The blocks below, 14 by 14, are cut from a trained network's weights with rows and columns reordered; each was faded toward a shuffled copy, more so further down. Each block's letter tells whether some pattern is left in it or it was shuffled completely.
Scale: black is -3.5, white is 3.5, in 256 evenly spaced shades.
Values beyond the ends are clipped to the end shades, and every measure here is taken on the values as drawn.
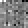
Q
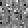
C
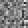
Q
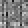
Q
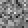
C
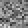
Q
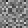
Q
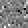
C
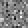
C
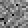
C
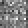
Q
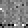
Q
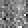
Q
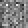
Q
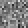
C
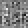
Q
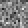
C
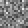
C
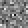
C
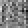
Q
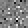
C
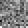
Q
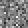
C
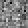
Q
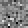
C
